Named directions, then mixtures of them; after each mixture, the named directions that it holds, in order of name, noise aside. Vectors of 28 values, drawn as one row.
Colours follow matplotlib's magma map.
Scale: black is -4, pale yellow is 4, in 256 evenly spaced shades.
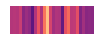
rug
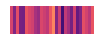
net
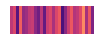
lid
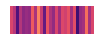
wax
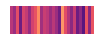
lid, wax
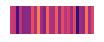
wax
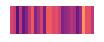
lid, net, wax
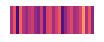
lid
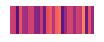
lid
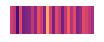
lid, rug, wax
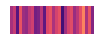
lid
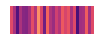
wax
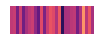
lid, net
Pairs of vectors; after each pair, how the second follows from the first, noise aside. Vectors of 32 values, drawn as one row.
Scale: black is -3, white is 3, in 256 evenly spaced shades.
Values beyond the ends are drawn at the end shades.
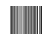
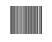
shrunk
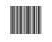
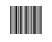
wrapped around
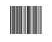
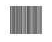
shrunk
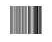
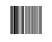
reversed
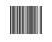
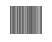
shrunk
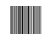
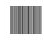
shrunk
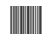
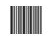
reversed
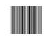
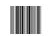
reversed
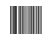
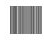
shrunk
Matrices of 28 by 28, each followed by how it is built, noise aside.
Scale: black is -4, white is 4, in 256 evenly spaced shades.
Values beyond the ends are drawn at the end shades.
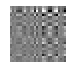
low rank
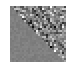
upper triangular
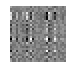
low rank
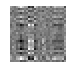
low rank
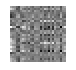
low rank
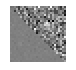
upper triangular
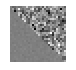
upper triangular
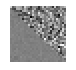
upper triangular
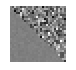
upper triangular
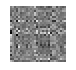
low rank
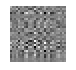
low rank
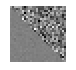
upper triangular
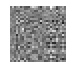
low rank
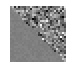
upper triangular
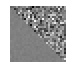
upper triangular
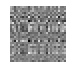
low rank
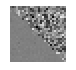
upper triangular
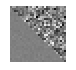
upper triangular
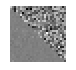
upper triangular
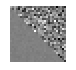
upper triangular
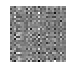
low rank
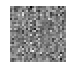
low rank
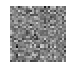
low rank
